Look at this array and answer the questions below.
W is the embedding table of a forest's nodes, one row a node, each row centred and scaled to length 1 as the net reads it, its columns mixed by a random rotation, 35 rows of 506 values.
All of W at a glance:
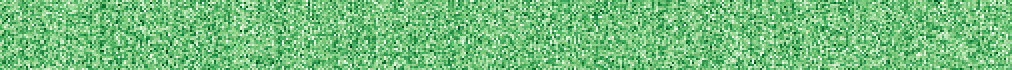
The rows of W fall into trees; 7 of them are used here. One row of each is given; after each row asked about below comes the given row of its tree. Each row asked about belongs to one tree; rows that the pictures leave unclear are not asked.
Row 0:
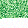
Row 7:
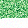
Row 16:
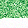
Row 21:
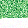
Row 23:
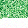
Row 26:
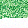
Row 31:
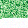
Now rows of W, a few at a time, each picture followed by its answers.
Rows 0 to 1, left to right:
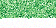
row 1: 16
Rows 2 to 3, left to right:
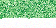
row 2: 0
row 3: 21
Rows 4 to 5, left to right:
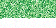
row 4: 16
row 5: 23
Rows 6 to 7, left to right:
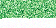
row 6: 0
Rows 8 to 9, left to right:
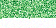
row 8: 31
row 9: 7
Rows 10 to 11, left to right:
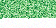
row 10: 23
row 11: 31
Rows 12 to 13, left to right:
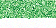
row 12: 26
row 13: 0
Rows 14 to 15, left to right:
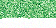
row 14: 0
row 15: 21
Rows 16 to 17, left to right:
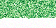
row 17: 31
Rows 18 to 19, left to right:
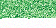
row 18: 26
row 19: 26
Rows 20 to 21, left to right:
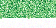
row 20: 21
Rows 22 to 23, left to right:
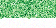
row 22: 16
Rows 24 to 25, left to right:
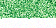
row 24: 7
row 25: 16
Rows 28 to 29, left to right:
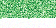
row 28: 21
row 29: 23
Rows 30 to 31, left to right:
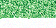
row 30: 31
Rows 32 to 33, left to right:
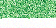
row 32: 7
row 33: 21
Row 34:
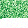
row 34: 0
